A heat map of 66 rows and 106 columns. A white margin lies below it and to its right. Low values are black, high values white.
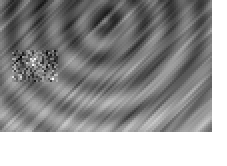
There is an overall slope up to the bottom. Rings spread out from the top middle. In the middle left lies a patch that is rougher than the rest. Values change most from cell to cell in the middle left. The values follow a bell shape.
